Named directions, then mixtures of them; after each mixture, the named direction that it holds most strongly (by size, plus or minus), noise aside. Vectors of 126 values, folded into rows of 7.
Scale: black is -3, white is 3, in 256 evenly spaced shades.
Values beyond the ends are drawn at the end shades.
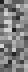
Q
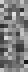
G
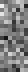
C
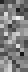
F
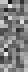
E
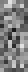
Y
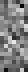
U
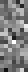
U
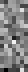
U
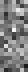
U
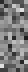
G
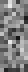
Y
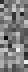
G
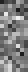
F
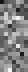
F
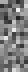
C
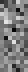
C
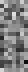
G
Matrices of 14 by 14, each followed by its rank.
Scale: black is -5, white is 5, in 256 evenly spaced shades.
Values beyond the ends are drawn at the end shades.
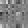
two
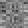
three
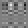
one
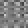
two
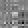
two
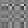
one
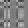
one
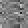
three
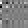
one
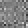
three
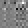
two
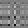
one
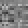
three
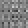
two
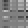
one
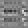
two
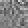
three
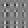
one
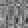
three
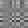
one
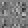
three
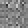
three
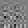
two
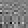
two
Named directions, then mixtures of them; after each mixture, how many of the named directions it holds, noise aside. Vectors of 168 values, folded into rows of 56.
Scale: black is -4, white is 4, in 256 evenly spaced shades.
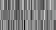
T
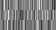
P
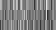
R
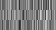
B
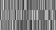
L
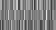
three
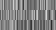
two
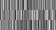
one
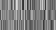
three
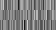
three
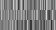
two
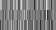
one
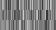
two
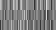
one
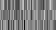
one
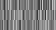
two
